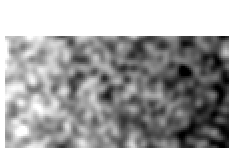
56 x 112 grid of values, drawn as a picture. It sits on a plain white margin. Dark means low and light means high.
Lone odd cells: none. Average level on the scale: 50%. Stripes: none. Grain: blotchy. Slope: up to the left.
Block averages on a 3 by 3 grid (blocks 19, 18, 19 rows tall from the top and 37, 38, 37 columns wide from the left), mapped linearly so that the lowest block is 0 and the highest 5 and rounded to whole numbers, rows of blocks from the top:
5 2 1 | 5 3 0 | 5 3 0
